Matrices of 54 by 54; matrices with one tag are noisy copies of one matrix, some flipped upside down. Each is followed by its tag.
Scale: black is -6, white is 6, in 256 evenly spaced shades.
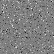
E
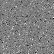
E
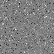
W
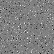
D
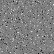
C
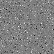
D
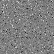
E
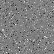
W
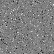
C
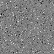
C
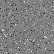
W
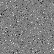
C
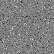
E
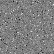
C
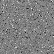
E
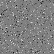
C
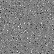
D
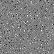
D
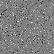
C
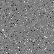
W
